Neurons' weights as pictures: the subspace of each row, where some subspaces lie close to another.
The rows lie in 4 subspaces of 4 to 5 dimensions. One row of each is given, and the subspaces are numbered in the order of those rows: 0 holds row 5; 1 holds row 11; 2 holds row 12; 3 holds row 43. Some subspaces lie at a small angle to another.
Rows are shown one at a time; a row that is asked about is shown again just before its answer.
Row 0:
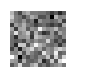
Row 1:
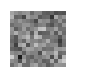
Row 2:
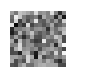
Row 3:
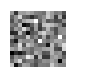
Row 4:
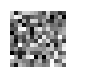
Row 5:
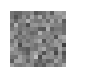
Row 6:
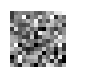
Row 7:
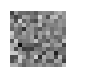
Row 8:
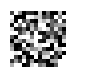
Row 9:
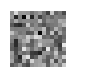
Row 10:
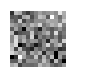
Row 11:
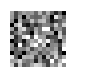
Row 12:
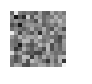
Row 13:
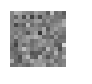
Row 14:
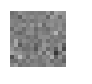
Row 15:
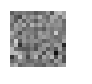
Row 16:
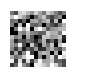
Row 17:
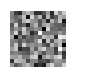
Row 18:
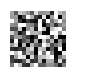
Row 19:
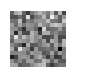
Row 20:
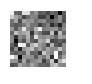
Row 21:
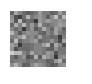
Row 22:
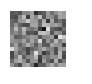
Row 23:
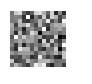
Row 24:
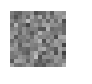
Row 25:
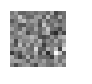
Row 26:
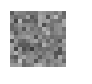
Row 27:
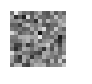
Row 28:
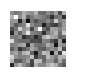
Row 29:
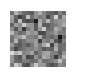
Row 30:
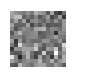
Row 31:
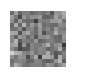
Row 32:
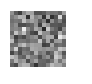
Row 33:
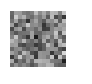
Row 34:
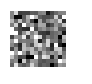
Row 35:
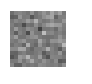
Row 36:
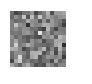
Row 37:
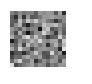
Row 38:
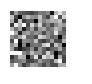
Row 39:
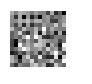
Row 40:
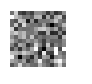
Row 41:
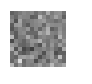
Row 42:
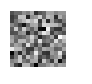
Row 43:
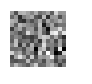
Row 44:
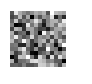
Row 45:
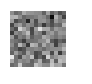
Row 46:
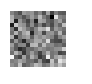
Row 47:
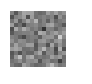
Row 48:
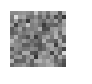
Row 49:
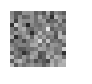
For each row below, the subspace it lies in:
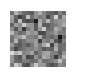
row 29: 0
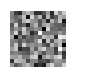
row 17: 0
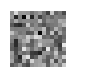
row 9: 2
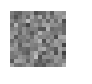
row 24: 0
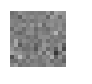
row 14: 3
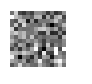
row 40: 3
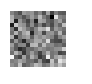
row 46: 1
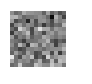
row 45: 1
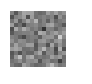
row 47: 3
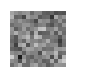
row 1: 2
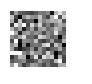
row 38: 3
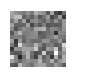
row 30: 3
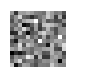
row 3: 1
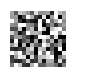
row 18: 3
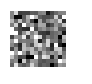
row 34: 1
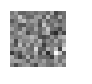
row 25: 3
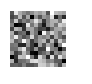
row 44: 2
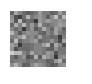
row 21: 0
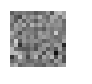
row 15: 3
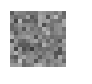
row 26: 1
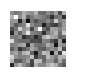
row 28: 1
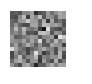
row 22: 3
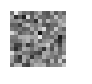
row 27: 2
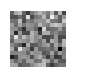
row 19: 0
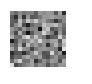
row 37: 1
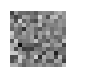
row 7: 1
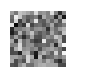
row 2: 3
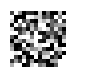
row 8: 2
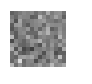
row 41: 1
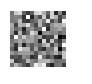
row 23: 0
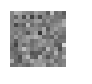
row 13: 2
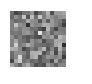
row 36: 2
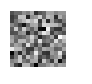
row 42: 3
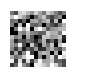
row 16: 1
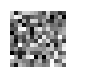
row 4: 1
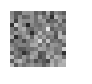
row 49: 1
